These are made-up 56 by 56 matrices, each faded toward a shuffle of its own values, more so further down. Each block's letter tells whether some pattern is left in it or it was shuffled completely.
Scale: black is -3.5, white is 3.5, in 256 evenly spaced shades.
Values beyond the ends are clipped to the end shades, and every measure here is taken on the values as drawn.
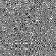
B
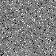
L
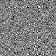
B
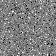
L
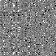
B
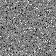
L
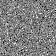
L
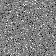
L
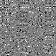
B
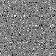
B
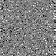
B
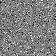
L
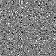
B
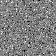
L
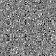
B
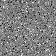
L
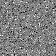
L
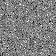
L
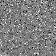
L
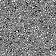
L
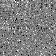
B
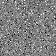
L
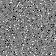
L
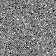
L
